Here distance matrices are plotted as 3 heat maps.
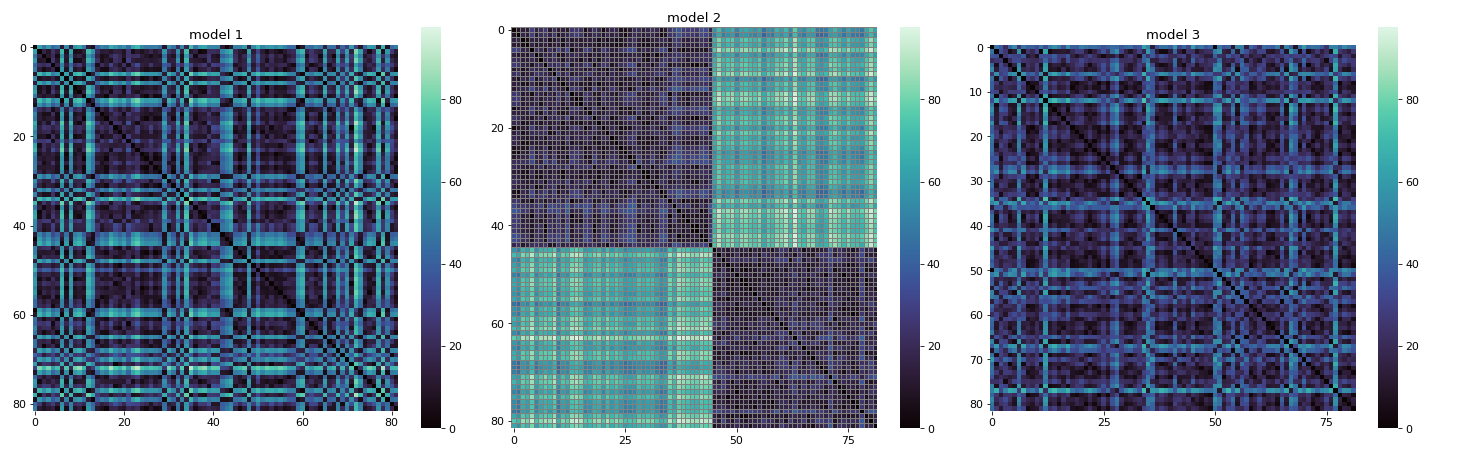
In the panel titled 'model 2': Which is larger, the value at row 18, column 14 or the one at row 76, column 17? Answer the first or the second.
the second
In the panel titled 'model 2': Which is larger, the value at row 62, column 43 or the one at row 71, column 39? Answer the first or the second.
the second
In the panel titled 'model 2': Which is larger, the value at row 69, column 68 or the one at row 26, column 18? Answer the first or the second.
the second
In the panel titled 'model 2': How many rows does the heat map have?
82
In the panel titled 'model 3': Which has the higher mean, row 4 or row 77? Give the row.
77
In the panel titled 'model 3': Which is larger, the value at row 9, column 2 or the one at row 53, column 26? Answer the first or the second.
the second
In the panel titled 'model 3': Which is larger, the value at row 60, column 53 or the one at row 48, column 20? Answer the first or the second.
the first
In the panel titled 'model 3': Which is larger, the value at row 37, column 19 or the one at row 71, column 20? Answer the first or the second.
the second
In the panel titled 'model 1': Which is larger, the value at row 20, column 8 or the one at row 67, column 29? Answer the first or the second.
the first
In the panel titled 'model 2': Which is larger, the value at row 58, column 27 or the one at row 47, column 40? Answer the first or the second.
the second
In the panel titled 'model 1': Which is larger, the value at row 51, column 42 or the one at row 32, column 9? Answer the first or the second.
the second
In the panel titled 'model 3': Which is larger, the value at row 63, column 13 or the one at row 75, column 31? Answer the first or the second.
the second
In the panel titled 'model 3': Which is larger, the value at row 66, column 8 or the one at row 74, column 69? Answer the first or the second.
the first
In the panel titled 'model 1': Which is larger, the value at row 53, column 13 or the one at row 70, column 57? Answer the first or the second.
the first
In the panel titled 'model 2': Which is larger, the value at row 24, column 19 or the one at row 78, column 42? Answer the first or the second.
the second
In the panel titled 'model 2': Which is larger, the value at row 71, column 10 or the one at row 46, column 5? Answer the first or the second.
the second
